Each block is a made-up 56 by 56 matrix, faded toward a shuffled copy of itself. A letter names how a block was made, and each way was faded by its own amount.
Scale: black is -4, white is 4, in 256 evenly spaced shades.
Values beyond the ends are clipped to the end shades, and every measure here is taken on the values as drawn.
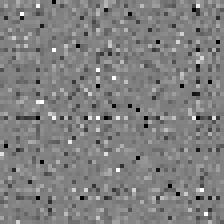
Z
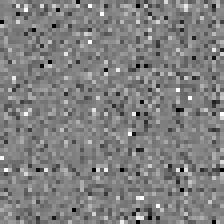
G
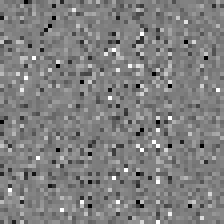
G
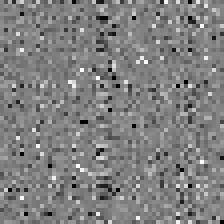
Z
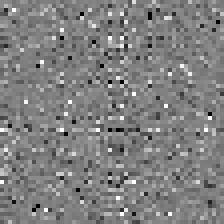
Z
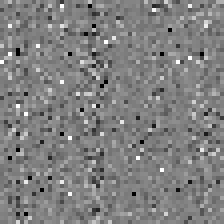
G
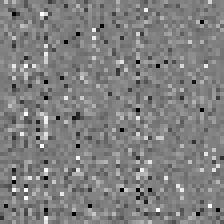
G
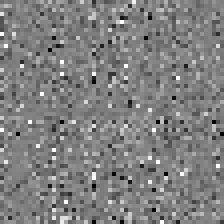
G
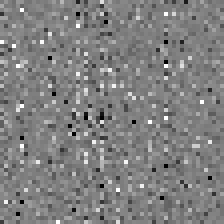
G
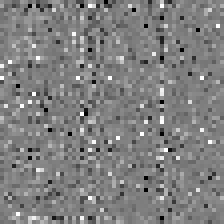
Z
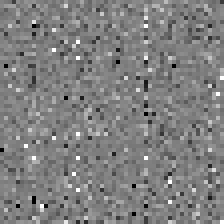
G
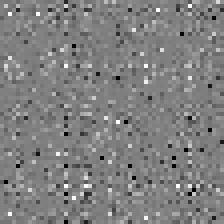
Z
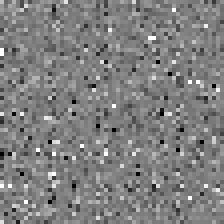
G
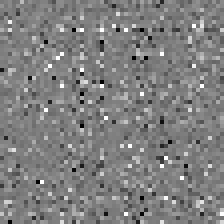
G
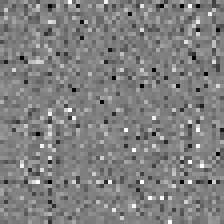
Z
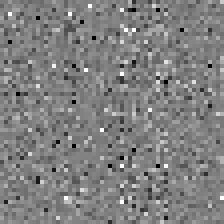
G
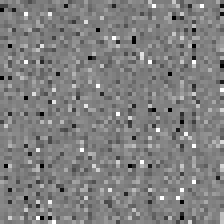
G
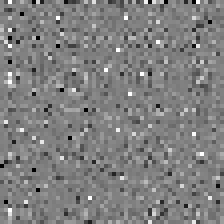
Z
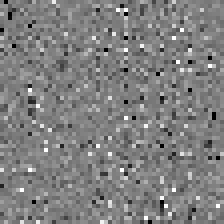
G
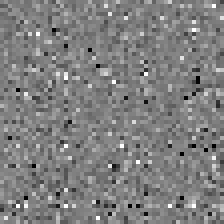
G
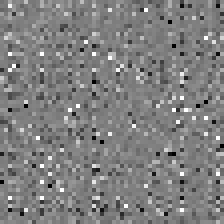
Z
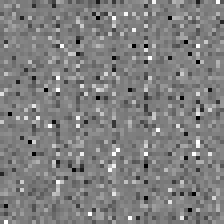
G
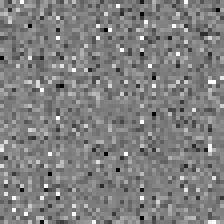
G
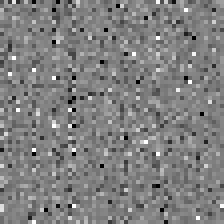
G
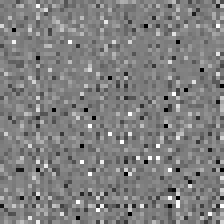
Z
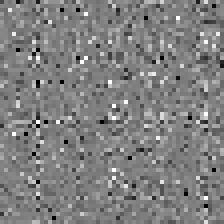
Z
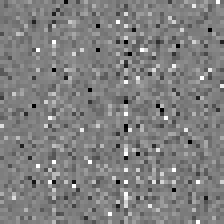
G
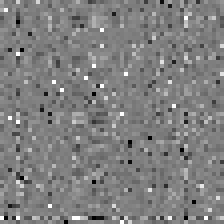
Z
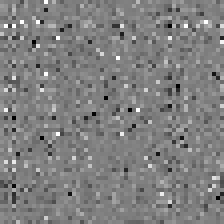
Z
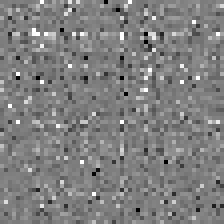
Z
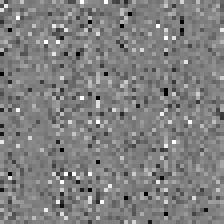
G
